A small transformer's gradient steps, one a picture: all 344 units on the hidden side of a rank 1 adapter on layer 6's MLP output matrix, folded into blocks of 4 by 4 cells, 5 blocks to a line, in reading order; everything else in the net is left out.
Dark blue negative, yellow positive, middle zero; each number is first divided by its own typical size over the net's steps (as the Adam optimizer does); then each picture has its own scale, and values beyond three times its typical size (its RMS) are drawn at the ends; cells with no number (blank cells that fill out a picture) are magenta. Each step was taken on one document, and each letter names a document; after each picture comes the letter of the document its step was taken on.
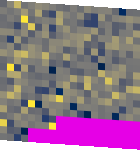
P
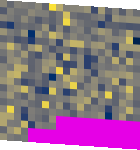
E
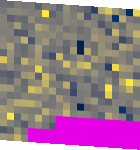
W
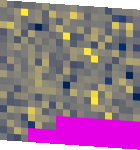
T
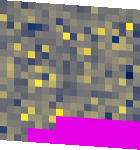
T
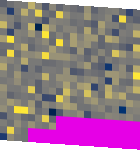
P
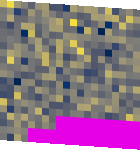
E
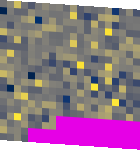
E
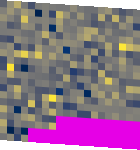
P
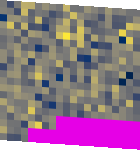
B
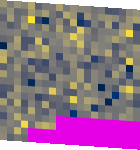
B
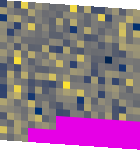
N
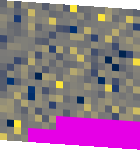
N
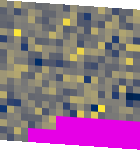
B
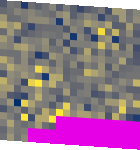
T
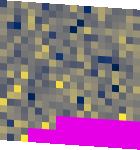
N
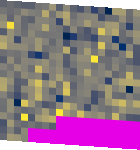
T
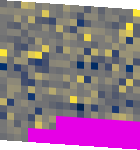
B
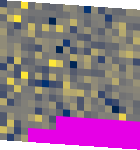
N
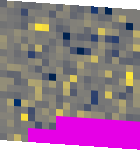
T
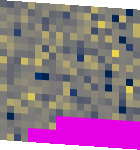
W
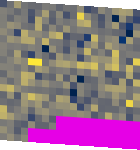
B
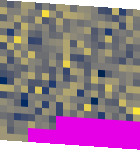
E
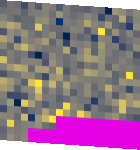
T
